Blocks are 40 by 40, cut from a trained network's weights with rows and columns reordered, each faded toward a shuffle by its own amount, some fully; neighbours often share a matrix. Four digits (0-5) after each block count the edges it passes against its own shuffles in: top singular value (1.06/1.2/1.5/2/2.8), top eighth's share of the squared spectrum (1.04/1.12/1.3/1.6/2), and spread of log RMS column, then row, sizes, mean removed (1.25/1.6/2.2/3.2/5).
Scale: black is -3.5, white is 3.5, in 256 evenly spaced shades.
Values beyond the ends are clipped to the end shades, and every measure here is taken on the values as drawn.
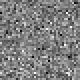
2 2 0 1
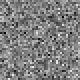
0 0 0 0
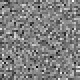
0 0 0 0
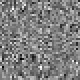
3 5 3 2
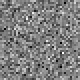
0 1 0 0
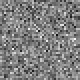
0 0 0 0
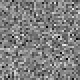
2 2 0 0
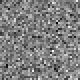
1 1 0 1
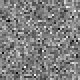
0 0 0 0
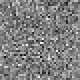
2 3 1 0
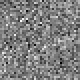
2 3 1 0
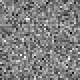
1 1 0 0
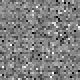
1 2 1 0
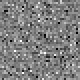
1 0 0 0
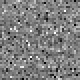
1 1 0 0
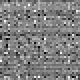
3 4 3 2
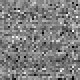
2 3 2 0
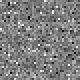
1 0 0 0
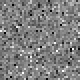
0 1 0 0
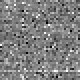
2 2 1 0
